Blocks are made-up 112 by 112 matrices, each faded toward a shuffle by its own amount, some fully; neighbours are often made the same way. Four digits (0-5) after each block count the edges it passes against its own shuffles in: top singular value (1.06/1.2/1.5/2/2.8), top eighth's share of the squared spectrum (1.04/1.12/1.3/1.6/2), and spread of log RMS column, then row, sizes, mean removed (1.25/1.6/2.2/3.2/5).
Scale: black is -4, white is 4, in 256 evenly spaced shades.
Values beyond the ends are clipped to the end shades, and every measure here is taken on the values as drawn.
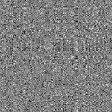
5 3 2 2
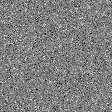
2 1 0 0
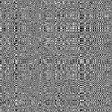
5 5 4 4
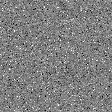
2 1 0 0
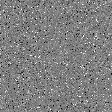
3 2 1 0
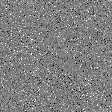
2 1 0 0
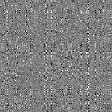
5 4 3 2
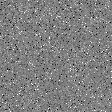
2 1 0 0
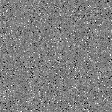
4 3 2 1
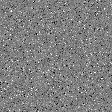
1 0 0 0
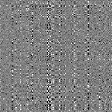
5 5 4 3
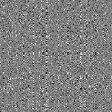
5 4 3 2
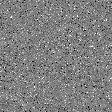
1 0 0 0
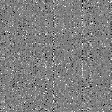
4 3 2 1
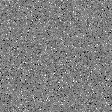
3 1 1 0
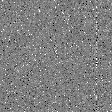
3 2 1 0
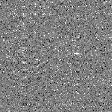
4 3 1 1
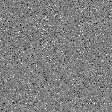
3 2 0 0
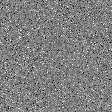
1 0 0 0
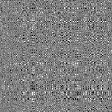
5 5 3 3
